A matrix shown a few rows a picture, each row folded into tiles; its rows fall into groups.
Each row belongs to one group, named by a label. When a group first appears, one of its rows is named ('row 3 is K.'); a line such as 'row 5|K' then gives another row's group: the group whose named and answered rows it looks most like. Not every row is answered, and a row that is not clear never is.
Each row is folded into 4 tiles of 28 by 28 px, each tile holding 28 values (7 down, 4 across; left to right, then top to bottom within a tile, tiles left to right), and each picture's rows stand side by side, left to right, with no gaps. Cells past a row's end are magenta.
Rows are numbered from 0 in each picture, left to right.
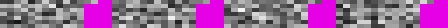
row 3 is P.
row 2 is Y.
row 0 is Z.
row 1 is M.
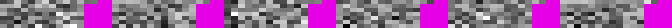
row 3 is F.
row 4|F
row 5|Y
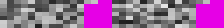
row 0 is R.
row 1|Z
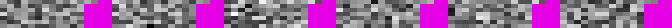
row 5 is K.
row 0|P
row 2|F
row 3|M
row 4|Y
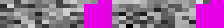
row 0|P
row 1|Y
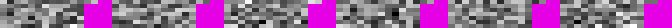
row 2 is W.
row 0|R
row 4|K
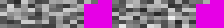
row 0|P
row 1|M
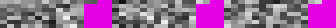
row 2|R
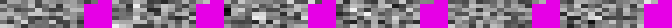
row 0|K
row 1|R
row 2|Y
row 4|Z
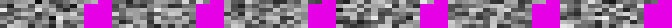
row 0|M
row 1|P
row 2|R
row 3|Z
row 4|R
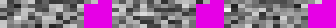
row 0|R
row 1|K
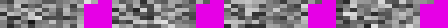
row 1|P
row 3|M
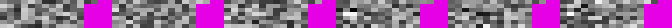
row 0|R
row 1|W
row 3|M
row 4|M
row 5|F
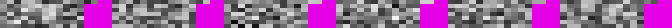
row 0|R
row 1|K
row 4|Z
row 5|R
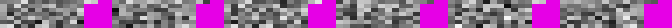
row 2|W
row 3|R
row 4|M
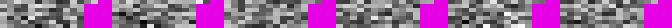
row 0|K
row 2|R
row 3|Z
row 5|Z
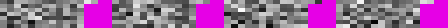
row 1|R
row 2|F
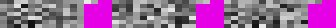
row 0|W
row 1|R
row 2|M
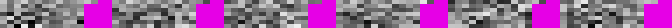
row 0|W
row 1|Y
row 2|F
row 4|K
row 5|W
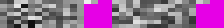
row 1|P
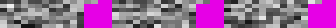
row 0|K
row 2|Z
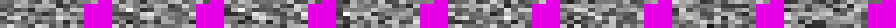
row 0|M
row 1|F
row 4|Z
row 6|P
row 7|K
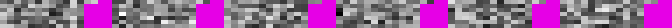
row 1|F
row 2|R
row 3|Y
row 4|P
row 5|P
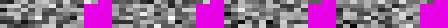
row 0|Z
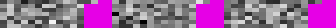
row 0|K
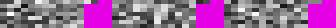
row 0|F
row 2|M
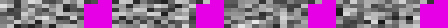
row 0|R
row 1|K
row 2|M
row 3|Y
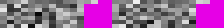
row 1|W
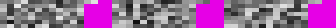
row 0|W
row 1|R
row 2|R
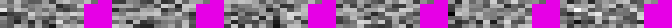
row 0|F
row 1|K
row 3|P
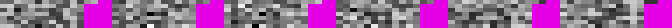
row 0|K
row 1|M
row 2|W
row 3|M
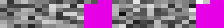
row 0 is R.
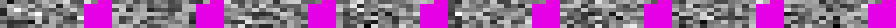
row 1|K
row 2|P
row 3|W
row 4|M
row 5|F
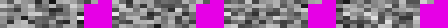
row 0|K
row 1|P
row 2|Z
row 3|Z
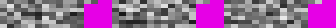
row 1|Z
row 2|Z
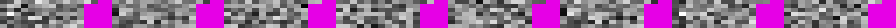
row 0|F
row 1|Y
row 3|K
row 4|P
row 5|Y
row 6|M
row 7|M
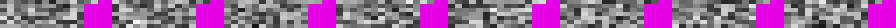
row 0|K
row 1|P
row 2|M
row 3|P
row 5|R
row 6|R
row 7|R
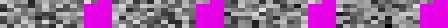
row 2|M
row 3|Y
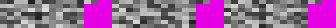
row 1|K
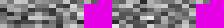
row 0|Y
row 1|F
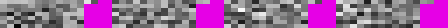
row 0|Y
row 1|Z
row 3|P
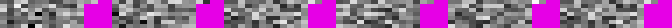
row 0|W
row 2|F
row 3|K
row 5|F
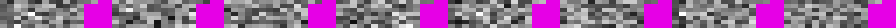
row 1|Y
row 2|Y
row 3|F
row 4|Z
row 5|P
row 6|M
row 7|Z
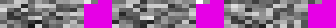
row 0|F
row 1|F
